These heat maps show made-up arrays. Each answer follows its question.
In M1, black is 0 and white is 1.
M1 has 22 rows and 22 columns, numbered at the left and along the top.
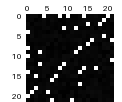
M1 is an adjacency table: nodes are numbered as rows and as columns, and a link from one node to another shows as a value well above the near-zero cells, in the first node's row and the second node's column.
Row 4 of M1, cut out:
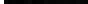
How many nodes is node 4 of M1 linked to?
1
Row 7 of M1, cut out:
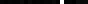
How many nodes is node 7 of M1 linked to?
1
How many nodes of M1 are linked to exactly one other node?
10
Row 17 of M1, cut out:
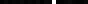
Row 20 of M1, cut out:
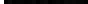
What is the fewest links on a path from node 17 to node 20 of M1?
4
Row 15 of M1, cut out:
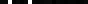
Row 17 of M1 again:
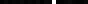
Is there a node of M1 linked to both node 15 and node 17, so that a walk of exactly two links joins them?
no
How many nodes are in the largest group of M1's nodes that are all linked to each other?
3
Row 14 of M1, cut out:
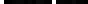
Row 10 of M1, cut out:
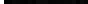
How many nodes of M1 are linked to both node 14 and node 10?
1
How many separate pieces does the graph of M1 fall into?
5
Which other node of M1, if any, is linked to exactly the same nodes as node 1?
node 5
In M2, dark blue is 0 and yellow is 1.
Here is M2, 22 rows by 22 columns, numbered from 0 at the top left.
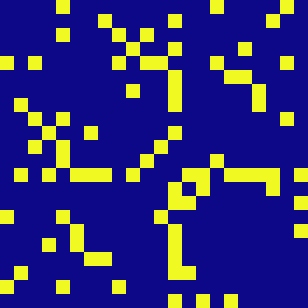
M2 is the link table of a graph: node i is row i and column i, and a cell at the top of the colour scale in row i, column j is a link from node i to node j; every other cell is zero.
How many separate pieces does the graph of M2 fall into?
2
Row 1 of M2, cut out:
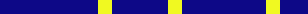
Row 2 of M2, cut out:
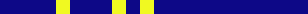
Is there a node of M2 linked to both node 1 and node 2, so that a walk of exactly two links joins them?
no
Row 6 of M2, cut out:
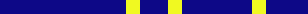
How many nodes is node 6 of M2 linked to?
3
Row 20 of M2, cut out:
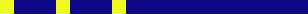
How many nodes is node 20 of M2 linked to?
3
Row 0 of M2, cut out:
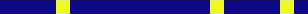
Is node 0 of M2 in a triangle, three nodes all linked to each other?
yes
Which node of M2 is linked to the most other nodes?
node 12
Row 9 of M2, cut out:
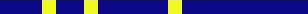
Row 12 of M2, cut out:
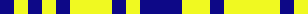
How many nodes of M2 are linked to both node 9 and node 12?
2
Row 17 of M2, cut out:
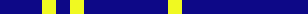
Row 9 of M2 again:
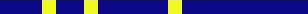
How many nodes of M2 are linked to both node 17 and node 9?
2
